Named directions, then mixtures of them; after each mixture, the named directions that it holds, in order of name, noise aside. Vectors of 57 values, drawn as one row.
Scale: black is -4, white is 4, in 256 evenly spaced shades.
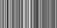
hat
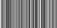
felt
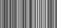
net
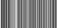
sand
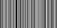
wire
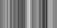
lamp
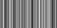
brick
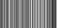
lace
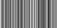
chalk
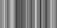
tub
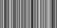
brick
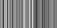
brick, hat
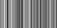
hat, tub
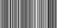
chalk, lace, net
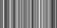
brick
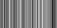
brick, lace, net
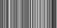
lace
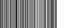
lace, net, wire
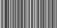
brick, chalk
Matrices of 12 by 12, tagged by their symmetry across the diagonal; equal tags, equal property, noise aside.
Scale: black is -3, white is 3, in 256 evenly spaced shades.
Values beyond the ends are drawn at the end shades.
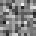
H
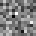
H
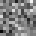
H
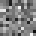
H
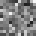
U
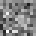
U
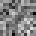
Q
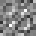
Q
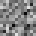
Q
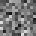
U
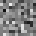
H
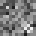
Q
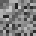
Q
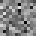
U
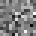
H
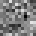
U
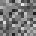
Q
